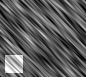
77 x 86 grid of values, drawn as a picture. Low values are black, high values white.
Odd patch: higher, in the bottom left. Grain: diagonal, down to the right. Mirror symmetry: none. Ninth with the highest average: bottom left.
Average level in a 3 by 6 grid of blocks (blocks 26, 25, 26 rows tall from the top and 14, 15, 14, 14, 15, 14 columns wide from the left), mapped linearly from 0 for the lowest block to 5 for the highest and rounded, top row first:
111211
112110
551010
